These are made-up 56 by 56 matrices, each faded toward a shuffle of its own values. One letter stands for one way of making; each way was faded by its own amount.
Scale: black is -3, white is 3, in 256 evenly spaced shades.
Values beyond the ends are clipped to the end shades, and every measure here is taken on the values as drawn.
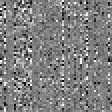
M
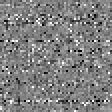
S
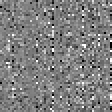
M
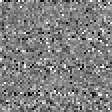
S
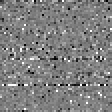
S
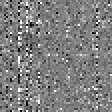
M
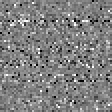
S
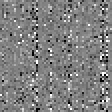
M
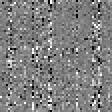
M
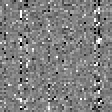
M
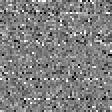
S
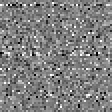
S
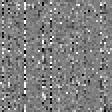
M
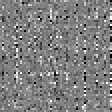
M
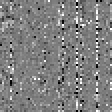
M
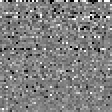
S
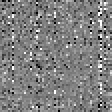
M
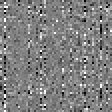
M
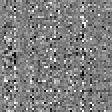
M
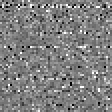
S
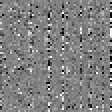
M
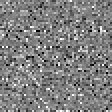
S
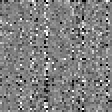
M
